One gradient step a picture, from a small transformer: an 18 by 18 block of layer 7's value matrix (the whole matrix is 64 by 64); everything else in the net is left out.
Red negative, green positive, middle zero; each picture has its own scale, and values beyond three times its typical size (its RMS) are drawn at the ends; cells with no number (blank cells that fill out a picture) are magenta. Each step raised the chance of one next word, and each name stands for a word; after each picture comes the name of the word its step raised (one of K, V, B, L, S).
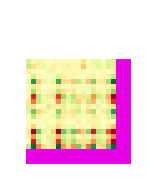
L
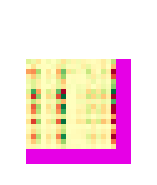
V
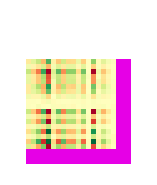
V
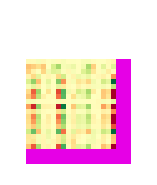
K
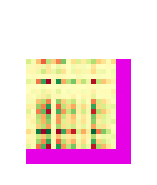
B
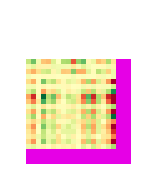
B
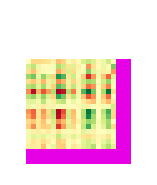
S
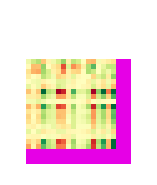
K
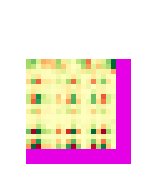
L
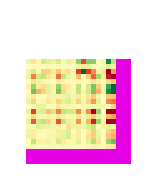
V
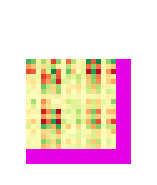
V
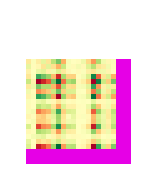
S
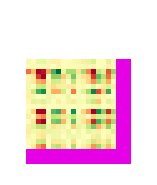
V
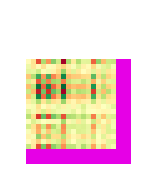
S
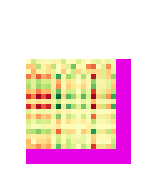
K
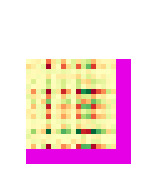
K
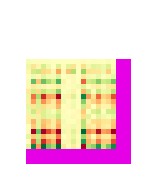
L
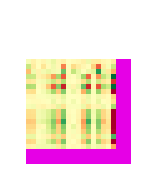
S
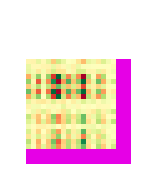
S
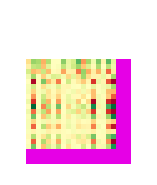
B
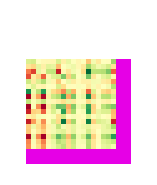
V
